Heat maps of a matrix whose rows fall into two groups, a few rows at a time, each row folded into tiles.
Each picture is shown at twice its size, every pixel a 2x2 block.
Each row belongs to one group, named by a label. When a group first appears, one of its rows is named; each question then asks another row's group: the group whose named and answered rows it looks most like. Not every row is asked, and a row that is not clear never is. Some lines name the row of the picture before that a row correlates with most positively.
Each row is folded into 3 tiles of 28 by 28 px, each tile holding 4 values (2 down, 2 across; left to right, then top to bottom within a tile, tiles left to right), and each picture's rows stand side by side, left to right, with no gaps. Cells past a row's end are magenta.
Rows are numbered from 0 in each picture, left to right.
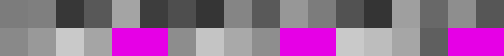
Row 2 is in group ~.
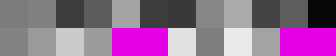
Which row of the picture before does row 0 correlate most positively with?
0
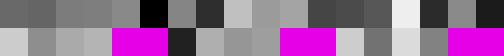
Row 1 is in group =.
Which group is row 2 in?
~
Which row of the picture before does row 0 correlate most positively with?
1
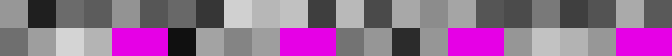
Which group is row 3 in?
~
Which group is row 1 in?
=
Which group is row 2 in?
=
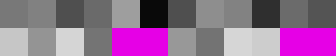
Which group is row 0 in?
~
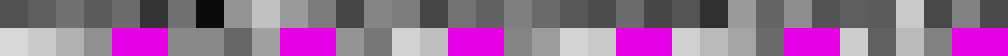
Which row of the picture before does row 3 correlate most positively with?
1
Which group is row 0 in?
~
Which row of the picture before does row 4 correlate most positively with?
0
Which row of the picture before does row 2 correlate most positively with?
1
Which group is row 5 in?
~
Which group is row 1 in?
=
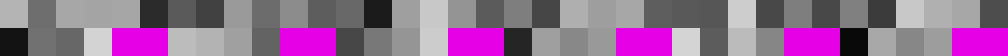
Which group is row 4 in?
~
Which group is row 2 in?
=
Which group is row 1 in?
~
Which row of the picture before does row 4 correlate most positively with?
5
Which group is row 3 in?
=
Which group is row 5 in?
=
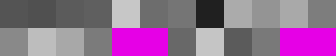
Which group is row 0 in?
~
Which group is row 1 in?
=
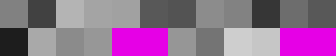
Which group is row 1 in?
~
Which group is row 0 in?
=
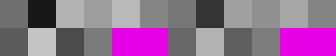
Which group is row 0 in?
=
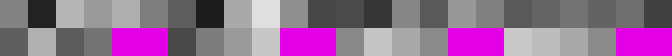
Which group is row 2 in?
~
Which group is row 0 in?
=
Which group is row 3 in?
~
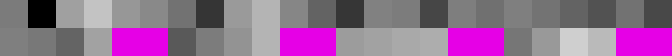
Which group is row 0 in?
=
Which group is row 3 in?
~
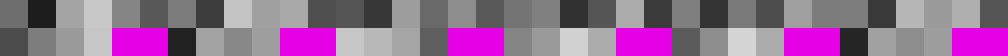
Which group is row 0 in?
=
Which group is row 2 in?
~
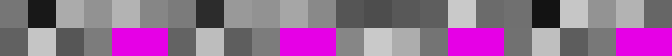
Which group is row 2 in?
~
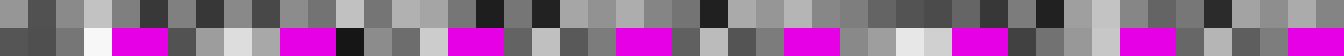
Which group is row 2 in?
=
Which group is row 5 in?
~
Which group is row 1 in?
~
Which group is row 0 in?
=
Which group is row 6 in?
=
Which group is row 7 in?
=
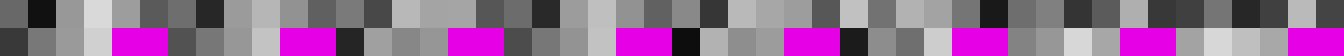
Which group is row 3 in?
=
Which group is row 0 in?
=
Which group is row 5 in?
=
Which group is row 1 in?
=
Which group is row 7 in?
~
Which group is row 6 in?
~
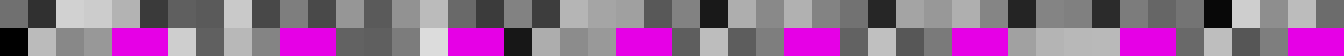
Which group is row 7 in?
=
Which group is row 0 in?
=
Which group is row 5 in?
=
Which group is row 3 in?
=
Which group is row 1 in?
~
